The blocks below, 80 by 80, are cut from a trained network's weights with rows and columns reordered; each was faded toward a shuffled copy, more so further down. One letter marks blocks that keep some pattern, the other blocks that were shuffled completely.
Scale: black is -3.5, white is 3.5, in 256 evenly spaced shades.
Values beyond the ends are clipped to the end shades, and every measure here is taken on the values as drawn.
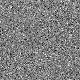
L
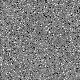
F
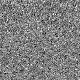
L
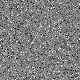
F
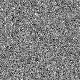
F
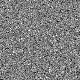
L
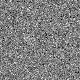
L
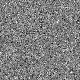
F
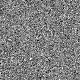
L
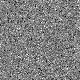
F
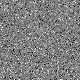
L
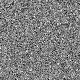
L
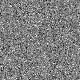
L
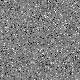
L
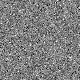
F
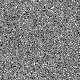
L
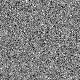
F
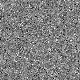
L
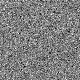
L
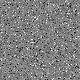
F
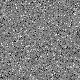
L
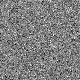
L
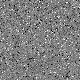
F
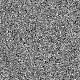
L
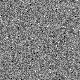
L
